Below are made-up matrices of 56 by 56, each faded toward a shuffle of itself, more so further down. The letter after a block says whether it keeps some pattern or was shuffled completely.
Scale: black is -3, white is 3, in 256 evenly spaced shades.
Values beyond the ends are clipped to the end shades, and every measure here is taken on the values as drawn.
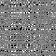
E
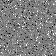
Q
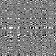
E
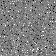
Q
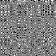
E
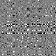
E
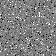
Q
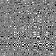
E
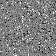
Q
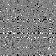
E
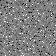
Q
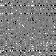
E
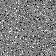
Q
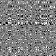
E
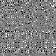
E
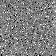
Q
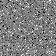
Q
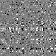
E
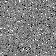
Q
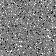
Q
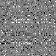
E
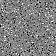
Q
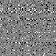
E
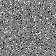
Q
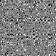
E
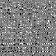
E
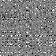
E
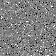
Q
